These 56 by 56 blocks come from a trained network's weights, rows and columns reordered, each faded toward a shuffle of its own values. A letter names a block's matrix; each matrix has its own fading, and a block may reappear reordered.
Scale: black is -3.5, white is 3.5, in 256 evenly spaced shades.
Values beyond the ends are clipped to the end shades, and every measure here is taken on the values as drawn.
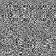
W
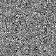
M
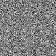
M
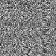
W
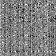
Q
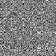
W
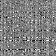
Q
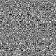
W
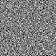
W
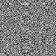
W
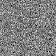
M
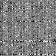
Q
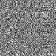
W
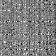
Q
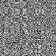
W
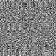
W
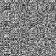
W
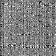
Q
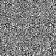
M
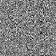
M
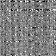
Q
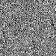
M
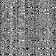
Q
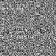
W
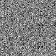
M
